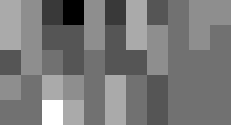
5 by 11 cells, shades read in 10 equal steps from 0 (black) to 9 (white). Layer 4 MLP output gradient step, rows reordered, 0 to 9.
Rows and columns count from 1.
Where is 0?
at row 1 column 4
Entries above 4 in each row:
6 6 2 4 3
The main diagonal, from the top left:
6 5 4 5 4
